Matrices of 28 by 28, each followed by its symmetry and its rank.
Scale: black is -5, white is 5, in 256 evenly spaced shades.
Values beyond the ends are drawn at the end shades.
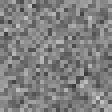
symmetric, full rank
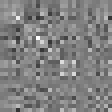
symmetric, rank three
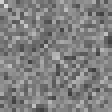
symmetric, full rank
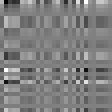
neither, rank one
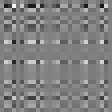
neither, rank one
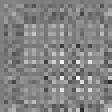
symmetric, rank three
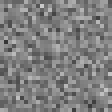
antisymmetric, full rank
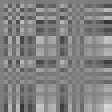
symmetric, rank one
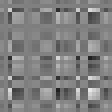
symmetric, rank one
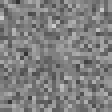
antisymmetric, full rank
